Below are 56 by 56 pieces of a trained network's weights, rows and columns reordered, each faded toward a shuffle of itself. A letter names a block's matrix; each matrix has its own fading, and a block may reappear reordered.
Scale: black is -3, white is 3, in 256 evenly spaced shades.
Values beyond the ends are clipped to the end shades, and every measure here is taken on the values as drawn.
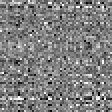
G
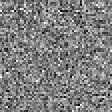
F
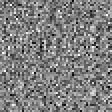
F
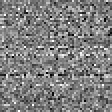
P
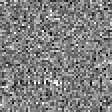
F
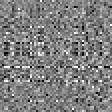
G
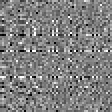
G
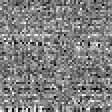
P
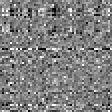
G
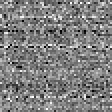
P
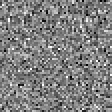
F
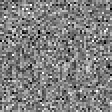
F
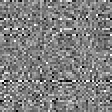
G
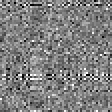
G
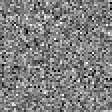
F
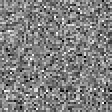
F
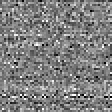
P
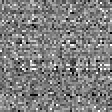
P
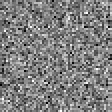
F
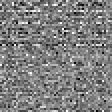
P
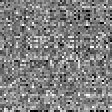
P
